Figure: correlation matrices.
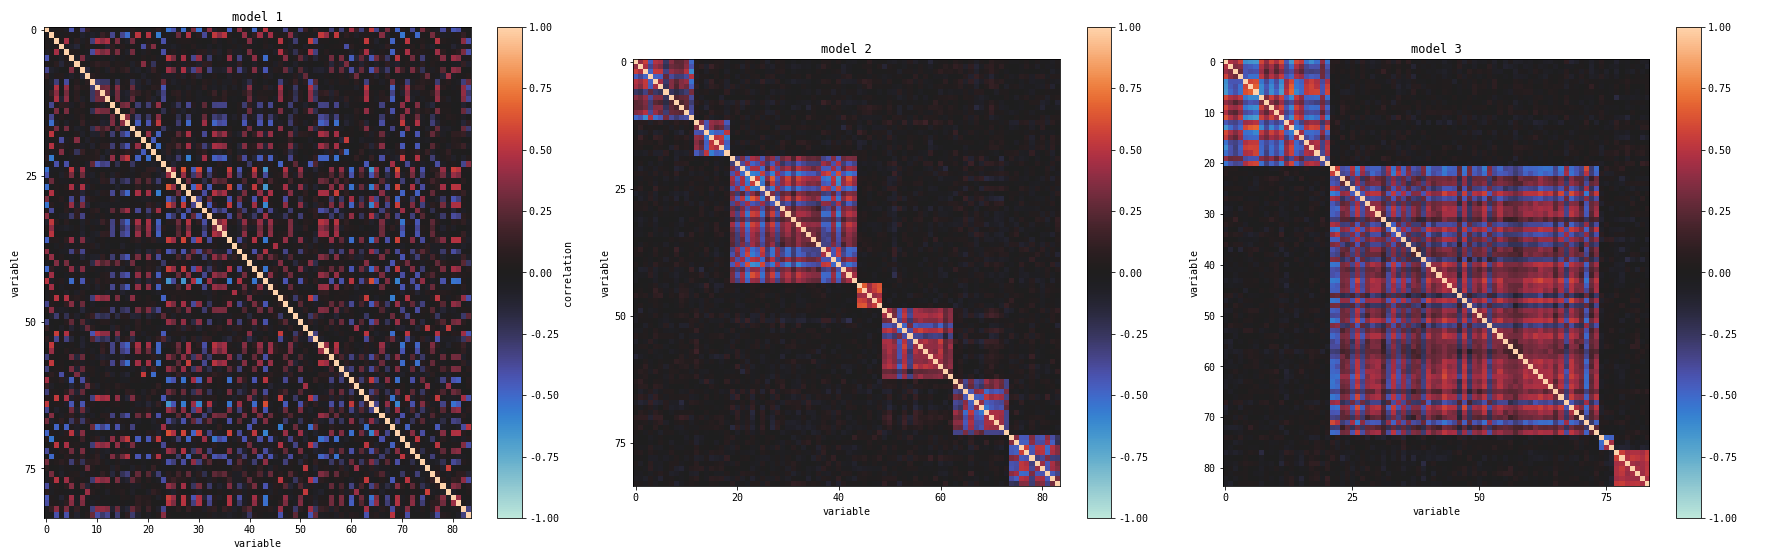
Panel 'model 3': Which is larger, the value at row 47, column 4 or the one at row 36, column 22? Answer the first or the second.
the second
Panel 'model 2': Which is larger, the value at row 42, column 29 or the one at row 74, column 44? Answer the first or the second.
the first
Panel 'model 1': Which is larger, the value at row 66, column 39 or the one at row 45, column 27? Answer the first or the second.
the first
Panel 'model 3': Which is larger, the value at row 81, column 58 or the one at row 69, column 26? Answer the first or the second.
the second
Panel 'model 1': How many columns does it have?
84
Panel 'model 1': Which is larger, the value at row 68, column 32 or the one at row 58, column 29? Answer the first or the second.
the first
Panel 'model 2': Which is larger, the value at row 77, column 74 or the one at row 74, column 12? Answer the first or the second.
the second
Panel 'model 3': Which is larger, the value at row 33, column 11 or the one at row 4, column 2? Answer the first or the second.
the first
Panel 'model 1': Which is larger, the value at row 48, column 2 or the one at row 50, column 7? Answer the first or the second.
the second
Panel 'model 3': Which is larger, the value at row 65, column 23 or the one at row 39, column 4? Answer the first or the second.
the first
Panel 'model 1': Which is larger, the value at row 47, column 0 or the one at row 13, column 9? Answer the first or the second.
the second
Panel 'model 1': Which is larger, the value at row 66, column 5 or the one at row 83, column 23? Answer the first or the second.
the second
